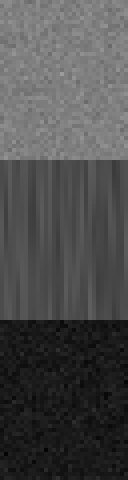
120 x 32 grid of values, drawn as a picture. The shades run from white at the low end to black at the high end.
It is made of 3 by 1 panels. Panel 1,1: middling, fine-grained, faint in contrast. Panel 2,1: high, streaked downward, faint in contrast. Panel 3,1: very high, fine-grained, faint in contrast.
